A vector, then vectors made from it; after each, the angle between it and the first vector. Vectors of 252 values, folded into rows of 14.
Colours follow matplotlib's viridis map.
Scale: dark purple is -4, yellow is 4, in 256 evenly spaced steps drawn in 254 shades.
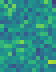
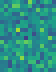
partly aligned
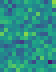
nearly opposite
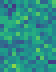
nearly opposite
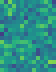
nearly parallel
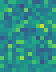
partly aligned
